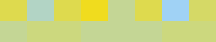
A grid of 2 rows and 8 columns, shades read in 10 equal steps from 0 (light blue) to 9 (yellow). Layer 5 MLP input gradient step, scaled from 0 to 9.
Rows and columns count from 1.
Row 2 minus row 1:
-3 3 -2 -5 0 -3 5 -1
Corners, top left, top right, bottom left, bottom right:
7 6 4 5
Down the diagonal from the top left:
7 5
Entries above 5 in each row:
5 0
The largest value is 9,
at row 1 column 4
